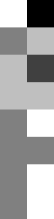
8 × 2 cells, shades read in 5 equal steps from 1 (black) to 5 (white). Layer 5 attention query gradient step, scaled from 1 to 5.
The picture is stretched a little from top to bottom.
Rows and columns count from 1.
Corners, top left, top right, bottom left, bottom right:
5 1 3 5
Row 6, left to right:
3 3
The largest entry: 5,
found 4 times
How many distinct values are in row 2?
2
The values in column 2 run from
1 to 5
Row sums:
6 7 6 8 8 6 8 8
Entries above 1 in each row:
1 2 2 2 2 2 2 2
